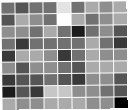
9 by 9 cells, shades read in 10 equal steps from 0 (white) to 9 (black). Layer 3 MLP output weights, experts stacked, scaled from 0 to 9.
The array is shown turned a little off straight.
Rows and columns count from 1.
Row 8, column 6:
4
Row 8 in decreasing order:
8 7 6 6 5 4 4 2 2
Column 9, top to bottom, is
3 3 6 7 4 3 6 6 9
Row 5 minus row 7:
0 -3 -3 -1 1 -2 -1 0 -2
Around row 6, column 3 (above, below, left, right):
3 6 6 4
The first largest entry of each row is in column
2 1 6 2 1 2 1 1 9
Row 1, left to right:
5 6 5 5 1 5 3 4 3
